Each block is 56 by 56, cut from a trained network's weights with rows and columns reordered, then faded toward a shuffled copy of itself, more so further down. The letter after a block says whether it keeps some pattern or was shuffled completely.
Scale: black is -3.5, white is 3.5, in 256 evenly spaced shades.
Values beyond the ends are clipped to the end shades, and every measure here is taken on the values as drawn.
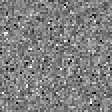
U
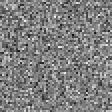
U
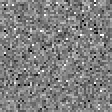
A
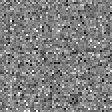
A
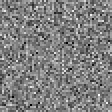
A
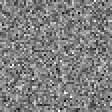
A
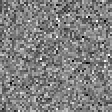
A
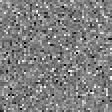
U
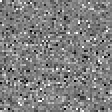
A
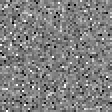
U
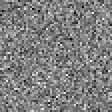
U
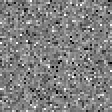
U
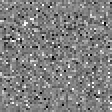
A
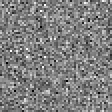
U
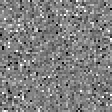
U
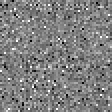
A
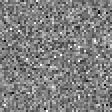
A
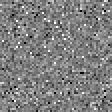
A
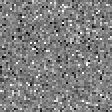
U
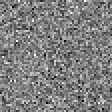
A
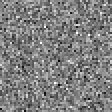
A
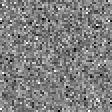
U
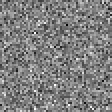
U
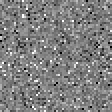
U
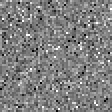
U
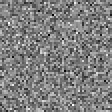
U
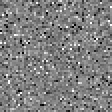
U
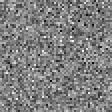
U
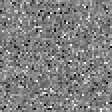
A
